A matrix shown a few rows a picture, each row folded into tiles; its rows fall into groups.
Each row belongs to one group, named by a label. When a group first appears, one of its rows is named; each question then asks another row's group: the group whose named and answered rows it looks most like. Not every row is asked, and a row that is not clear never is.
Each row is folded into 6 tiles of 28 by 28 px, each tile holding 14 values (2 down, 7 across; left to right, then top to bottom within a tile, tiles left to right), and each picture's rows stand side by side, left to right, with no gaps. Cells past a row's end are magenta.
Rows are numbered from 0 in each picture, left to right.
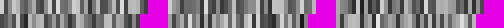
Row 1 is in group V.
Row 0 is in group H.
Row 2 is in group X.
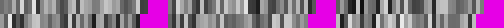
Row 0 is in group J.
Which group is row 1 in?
H
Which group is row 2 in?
X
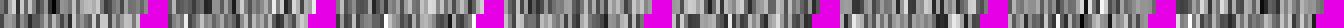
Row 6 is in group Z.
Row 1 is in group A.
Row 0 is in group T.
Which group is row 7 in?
Z
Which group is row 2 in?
A
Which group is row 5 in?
V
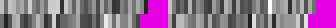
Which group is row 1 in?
X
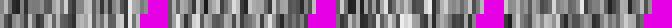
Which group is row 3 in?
H
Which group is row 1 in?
J
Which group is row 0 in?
V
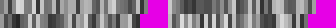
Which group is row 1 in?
V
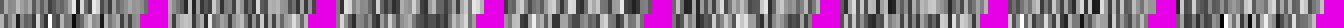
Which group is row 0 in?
Z
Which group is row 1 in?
X
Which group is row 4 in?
X
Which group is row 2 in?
T
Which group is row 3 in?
J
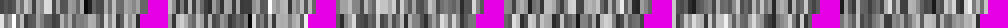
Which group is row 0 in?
Z
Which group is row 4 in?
V
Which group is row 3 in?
J
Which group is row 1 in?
X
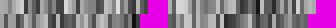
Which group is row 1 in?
H
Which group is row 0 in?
J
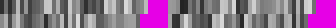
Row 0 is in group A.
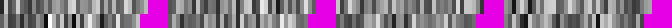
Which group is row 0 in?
A
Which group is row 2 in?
H
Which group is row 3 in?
J
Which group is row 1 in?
T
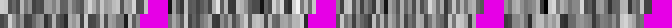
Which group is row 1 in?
A
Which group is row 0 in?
X
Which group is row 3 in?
H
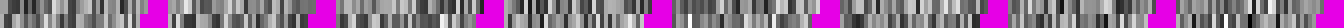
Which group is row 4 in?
A
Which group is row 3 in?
X
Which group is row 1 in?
J
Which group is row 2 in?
H
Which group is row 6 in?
T
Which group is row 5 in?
J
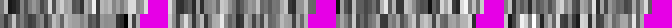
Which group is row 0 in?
X
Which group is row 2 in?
A
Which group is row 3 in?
V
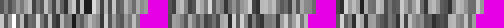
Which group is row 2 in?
T
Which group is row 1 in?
T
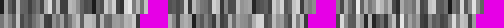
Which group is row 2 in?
T
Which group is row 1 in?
Z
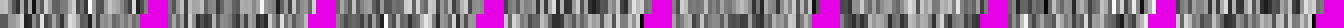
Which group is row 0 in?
X
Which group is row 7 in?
Z
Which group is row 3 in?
Z
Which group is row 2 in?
Z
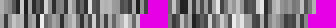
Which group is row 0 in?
X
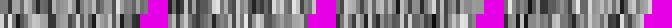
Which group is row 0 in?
J
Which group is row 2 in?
T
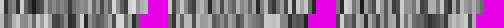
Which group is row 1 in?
H
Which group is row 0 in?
V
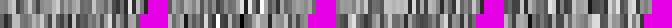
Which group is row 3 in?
Z
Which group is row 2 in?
H
